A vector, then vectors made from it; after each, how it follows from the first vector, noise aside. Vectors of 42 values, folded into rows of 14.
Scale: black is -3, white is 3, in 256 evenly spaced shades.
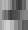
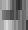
copied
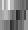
wrapped around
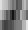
wrapped around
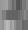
shrunk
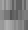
shrunk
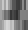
copied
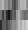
wrapped around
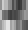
copied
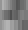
shrunk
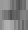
shrunk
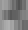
shrunk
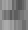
shrunk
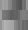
shrunk
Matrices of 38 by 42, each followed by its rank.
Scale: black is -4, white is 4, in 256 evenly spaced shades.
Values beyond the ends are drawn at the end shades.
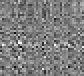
five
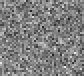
full rank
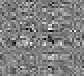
five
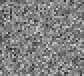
full rank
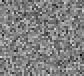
full rank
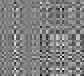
two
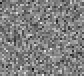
full rank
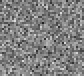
full rank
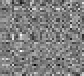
five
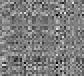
five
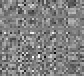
five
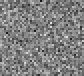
full rank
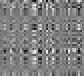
two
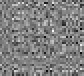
five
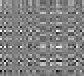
two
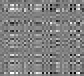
two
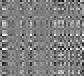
two
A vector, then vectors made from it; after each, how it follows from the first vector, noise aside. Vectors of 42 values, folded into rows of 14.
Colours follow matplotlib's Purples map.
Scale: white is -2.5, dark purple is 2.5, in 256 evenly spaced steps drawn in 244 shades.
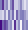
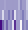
partly zeroed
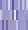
partly zeroed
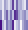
sign-scrambled
